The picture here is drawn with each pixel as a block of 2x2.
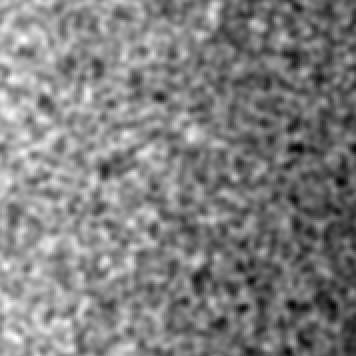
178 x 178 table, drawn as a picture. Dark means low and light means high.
Odd rows or columns: none. Grain: blotchy. Average level on the scale: 50%. Slope: up to the left. Stripes: none. Lone odd cells: none. Histogram: bell-shaped.
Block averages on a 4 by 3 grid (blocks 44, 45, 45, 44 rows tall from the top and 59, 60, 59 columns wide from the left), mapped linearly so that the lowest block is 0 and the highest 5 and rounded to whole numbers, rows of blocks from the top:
531 / 531 / 530 / 520
